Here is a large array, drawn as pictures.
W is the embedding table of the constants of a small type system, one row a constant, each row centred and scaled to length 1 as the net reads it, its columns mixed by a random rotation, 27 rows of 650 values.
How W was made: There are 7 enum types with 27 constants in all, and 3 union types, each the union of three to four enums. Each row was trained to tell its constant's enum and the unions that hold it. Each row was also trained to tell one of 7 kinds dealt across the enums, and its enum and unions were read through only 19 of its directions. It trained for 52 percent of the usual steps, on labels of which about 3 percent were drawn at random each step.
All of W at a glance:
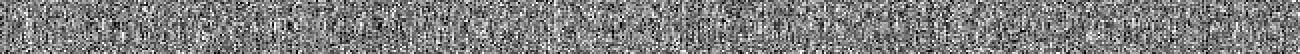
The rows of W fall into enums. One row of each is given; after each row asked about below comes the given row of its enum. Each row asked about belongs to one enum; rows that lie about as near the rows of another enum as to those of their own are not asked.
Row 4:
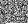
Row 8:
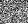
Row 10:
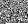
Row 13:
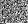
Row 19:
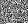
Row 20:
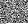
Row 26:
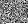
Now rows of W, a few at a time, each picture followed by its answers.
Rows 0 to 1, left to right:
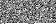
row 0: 20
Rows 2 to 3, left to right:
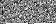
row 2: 13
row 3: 26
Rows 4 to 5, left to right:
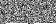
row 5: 4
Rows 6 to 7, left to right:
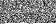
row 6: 20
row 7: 20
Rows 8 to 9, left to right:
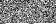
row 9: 19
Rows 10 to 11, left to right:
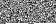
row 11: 13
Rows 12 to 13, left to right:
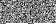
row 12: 13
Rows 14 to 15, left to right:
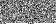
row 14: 13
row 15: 26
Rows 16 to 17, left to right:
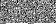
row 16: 19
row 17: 10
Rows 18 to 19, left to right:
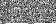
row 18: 19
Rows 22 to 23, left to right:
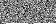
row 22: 26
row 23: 8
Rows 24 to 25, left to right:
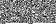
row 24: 10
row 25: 4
